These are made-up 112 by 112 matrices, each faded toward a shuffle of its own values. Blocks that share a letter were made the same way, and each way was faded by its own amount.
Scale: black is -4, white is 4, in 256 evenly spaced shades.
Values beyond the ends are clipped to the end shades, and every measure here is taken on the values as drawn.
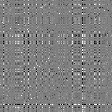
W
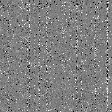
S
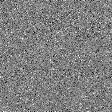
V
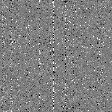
S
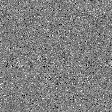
V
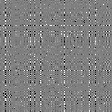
W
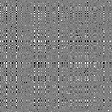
W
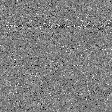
V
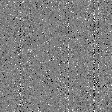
S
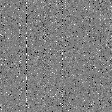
S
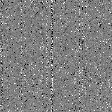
S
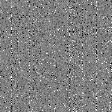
S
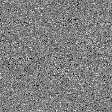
V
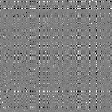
W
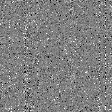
S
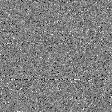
V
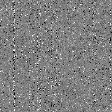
S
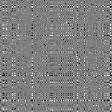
W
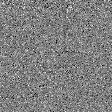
V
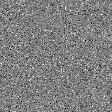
V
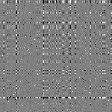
W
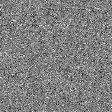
V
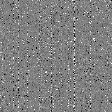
S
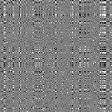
W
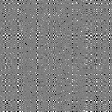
W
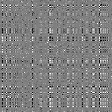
W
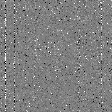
S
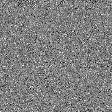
V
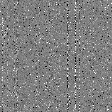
S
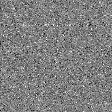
V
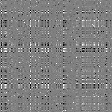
W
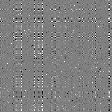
W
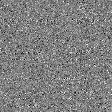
V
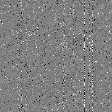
S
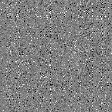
S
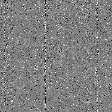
S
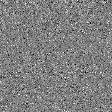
V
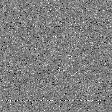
V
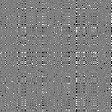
W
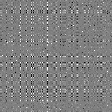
W
